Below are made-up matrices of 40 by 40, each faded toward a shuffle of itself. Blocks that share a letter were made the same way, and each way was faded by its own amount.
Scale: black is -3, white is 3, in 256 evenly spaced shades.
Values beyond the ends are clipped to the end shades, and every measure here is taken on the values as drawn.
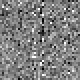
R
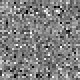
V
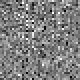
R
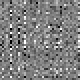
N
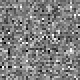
V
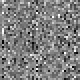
R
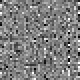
R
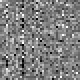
R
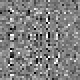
N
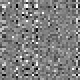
N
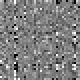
N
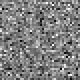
V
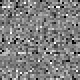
V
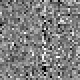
R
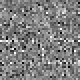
V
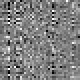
N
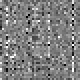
N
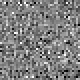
V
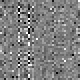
N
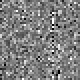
R
